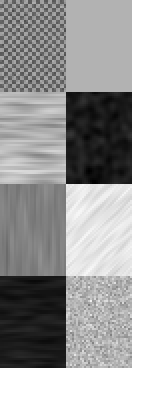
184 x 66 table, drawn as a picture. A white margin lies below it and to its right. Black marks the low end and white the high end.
It is made of 4 by 2 panels. Panel 1,1: middling, checkered, strong in contrast. Panel 1,2: high, flat. Panel 2,1: high, streaked across. Panel 2,2: very low, blotchy, faint in contrast. Panel 3,1: middling, streaked downward, faint in contrast. Panel 3,2: very high, slanting up to the right, faint in contrast. Panel 4,1: very low, streaked across, faint in contrast. Panel 4,2: high, fine-grained.
